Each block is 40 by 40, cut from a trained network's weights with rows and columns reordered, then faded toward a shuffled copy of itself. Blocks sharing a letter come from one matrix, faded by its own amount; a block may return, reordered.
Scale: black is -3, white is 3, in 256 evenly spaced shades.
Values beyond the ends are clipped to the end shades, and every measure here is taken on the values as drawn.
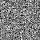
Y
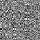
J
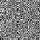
J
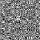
J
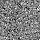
Y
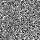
Y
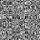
J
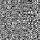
J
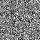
Y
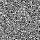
Y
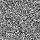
Y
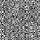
J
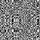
J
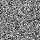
Y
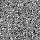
Y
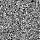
Y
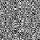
J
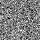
Y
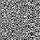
J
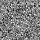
Y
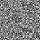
J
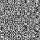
J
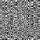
J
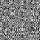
J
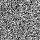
Y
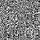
J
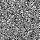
Y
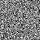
Y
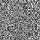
J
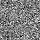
Y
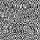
J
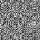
J
